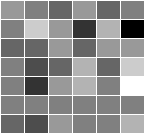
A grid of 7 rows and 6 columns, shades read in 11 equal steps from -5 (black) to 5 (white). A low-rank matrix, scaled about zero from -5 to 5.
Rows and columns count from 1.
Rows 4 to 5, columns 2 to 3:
-2 -1 | -3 1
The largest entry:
5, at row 5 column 6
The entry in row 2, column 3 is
1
